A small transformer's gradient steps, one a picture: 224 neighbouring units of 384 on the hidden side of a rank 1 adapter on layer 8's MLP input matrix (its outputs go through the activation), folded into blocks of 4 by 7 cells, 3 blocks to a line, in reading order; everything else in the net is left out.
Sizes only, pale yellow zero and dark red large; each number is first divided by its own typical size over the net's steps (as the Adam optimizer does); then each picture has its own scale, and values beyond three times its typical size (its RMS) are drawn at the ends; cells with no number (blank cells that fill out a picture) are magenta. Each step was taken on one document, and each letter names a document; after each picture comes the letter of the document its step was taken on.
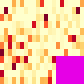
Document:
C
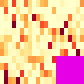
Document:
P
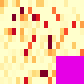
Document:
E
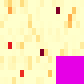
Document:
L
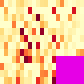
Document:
P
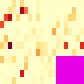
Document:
C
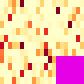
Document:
C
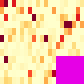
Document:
E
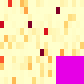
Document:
L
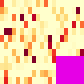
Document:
E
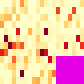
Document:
C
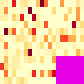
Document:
E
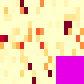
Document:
C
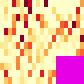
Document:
P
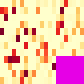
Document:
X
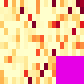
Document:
X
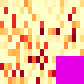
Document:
P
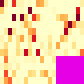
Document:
E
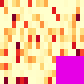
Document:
P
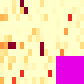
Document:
C
